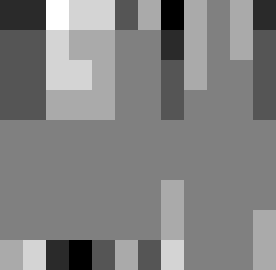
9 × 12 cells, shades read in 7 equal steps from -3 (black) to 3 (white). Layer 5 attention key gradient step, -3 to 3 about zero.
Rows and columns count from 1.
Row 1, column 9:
1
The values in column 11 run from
0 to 1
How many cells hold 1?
18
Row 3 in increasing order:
-1 -1 -1 -1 0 0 0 0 1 1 2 2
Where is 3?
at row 1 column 3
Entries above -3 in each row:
11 12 12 12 12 12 12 12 11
